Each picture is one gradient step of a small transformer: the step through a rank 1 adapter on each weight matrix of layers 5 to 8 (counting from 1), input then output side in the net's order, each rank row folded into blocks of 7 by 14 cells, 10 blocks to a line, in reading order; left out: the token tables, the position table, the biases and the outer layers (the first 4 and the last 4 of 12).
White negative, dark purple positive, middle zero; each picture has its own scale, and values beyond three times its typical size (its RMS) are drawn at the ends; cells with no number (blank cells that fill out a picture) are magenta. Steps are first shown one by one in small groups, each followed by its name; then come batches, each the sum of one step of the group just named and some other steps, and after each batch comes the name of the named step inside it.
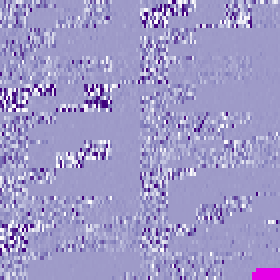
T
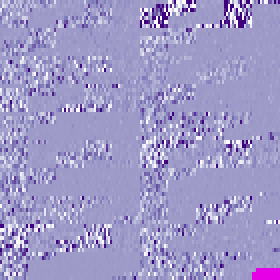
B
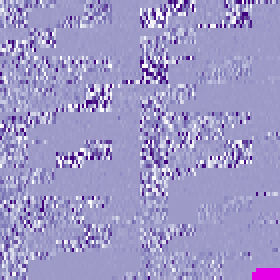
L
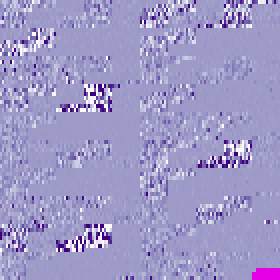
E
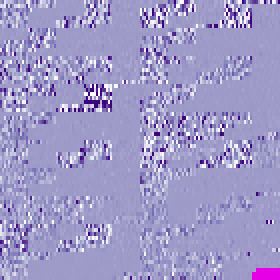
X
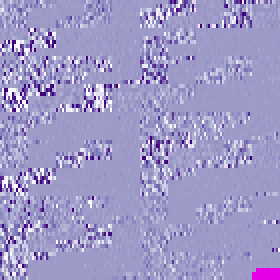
L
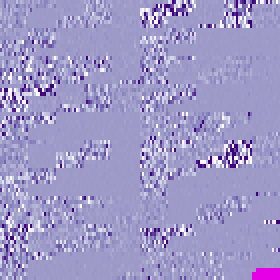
T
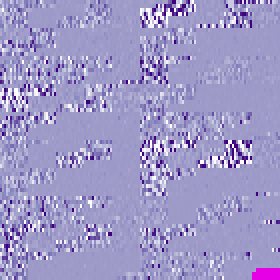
L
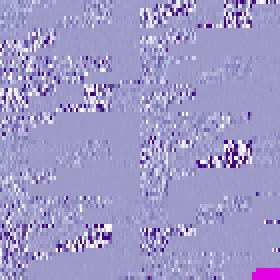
E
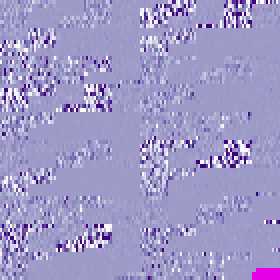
E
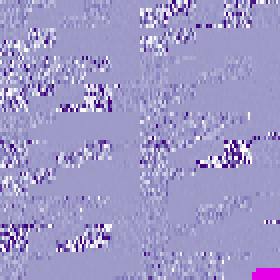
E
